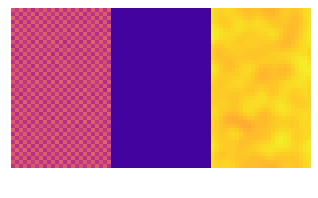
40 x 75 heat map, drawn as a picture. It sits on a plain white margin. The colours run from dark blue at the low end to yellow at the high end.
The table splits into one row of 3 panels. Panel 1,1: middling, checkered. Panel 1,2: very low, flat. Panel 1,3: very high, blotchy, faint in contrast.
